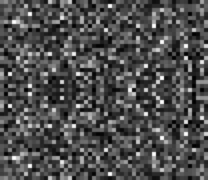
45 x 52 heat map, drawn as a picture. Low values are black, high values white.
The grain is fine, like static. Most values sit low, with a long tail of high ones. There is no overall slope. It is mirror symmetric from top to bottom. Overall the values sit about 30% of the way up the scale. No regular stripes run through it. No seam splits the table.
